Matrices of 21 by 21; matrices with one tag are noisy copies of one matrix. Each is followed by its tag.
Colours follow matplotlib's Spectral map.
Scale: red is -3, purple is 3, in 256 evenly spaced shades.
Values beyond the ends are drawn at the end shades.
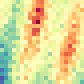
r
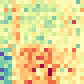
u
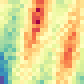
r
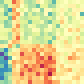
u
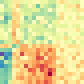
u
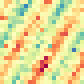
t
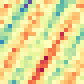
t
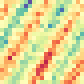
t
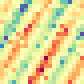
t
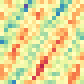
t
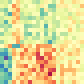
u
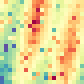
r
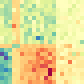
u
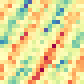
t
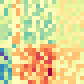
u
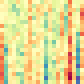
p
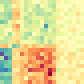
u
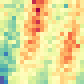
r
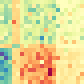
u
